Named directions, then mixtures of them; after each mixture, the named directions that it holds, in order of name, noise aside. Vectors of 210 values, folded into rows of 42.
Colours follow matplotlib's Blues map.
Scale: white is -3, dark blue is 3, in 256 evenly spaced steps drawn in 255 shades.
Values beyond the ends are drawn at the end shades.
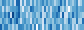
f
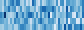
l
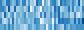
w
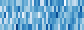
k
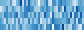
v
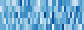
v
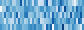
k, v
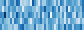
f, l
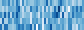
f, k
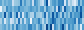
k, v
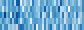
f, l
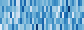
f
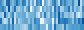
w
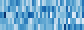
l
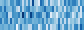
k, l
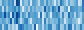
f, l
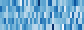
v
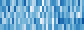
w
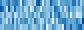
v, w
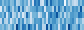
k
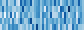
f, l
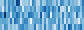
f, l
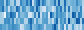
l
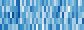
f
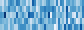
l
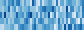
l
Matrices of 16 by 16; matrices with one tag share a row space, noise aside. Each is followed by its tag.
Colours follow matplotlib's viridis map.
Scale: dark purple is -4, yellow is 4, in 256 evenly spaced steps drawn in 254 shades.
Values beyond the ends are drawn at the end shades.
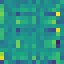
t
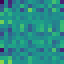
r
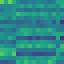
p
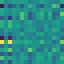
r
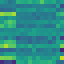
p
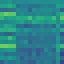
p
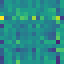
t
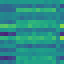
p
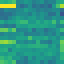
p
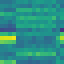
p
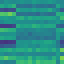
p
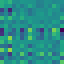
r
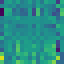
t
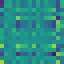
t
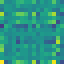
t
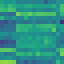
p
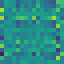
t
